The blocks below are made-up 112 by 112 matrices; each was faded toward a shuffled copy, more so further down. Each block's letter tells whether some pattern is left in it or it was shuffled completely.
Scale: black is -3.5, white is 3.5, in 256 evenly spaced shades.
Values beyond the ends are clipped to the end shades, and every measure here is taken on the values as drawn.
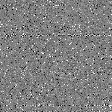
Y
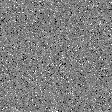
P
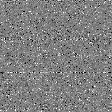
Y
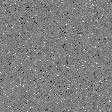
P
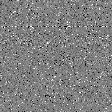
Y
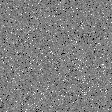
P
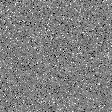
P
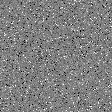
P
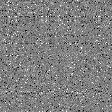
Y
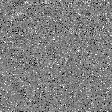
Y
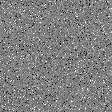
P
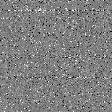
Y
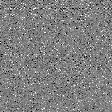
Y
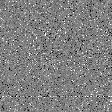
Y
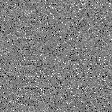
Y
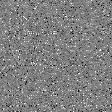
Y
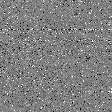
Y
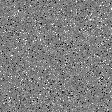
P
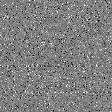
Y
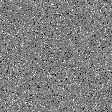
P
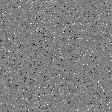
P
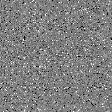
Y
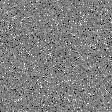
P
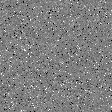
P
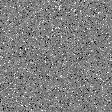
P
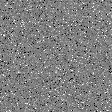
P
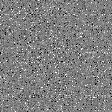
Y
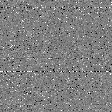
Y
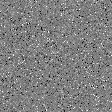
P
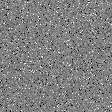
P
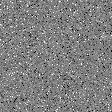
P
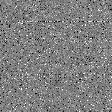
Y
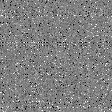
Y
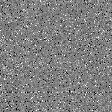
Y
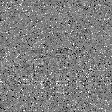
Y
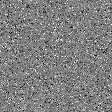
P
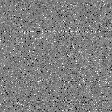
Y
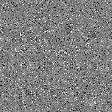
Y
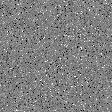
P
